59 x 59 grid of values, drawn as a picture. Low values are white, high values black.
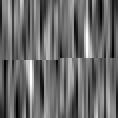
Symmetry: a half turn. Grain: streaks running down. Average level on the scale: 60%. Slope: none.
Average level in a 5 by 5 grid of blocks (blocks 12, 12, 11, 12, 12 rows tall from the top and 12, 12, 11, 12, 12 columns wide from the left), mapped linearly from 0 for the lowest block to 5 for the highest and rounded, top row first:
0 3 1 1 5 | 2 2 1 1 3 | 3 0 2 0 3 | 3 1 1 2 2 | 5 1 1 3 0
